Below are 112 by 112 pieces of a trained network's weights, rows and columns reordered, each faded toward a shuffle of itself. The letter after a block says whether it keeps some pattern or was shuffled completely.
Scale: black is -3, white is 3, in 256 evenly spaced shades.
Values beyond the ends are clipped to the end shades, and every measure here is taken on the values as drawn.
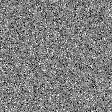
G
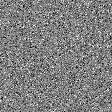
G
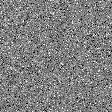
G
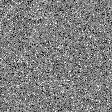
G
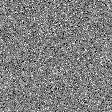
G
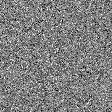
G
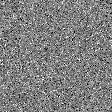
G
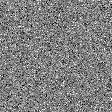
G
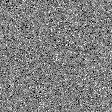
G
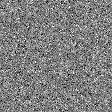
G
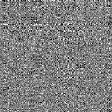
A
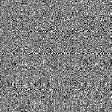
A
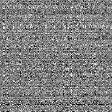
A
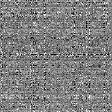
A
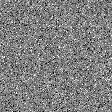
G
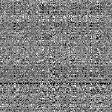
A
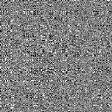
A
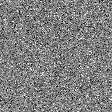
G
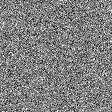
G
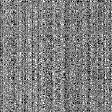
A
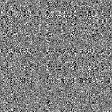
A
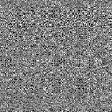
A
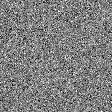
G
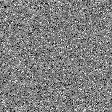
G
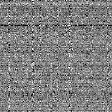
A
